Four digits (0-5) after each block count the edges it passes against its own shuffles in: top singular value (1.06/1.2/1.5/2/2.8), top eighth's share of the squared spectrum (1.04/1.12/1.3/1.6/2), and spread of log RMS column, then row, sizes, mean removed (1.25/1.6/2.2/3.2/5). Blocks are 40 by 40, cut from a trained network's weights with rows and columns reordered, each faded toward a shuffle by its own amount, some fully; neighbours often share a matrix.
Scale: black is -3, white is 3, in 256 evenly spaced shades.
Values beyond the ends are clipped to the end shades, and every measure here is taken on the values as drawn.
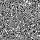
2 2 0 0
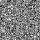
2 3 1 1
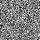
1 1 1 0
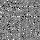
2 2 0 1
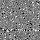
2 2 0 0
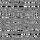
3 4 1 3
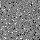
0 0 0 0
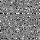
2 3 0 2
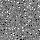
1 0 0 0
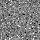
1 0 0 0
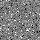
0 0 0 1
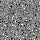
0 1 0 0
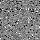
2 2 1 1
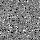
0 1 0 1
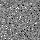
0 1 0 0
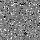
1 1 0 1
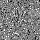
1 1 0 0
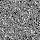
1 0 0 0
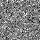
0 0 0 0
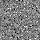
0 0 0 0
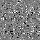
2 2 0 1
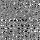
2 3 0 2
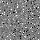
0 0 0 0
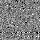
3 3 0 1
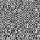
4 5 2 2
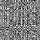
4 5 2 2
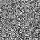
3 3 0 1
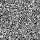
1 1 0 0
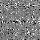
2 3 0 2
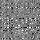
3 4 0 3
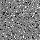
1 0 0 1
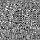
3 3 0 2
